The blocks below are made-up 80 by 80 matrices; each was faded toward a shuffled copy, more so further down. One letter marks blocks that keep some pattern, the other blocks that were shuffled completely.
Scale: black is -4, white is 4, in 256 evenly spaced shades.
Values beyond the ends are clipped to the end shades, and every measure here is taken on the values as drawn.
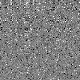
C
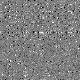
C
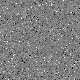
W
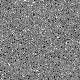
W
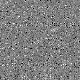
C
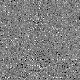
C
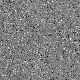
W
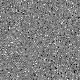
W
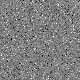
W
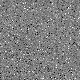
W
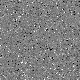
W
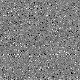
C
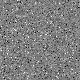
W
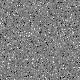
W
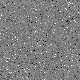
W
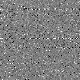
C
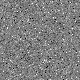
W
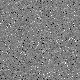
W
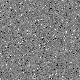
W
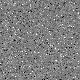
W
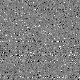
C
